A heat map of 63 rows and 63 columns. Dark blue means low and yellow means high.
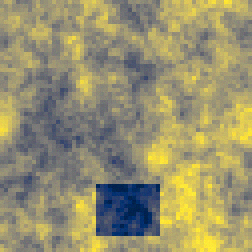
The bottom right is the ninth with the highest average. An odd patch, lower than its surroundings, sits in the bottom middle. No regular stripes run through it. The bottom middle is the roughest part. The bottom middle is the ninth with the lowest average.
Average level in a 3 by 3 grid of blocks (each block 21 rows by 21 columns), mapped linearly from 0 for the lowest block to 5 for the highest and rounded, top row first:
3 2 4
1 2 4
2 0 5
